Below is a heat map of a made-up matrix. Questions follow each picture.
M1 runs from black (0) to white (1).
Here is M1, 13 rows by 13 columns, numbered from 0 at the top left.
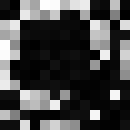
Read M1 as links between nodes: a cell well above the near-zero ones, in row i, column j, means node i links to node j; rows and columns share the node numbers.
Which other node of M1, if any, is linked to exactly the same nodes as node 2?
node 4
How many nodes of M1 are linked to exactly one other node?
0
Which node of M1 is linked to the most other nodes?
node 0
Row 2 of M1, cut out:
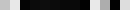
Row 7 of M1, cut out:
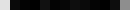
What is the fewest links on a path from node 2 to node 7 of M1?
2
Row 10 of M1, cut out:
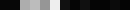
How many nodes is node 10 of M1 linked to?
4
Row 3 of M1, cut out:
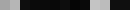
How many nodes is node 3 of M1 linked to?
4
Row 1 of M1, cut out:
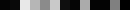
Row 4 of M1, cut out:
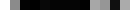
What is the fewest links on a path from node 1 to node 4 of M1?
1
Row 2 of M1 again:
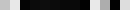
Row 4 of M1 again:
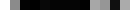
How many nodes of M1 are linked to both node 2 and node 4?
5
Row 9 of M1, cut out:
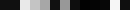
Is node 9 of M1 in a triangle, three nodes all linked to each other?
no
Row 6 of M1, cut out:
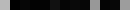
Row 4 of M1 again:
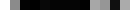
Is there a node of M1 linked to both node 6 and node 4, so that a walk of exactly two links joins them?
yes
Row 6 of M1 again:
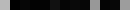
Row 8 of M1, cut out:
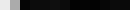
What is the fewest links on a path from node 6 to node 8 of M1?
2
